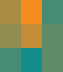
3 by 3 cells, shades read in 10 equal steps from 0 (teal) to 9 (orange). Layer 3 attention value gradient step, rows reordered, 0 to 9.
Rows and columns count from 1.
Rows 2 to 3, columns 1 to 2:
5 7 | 2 0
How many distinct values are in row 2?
3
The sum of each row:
17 15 5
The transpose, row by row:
6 5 2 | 9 7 0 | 2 3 3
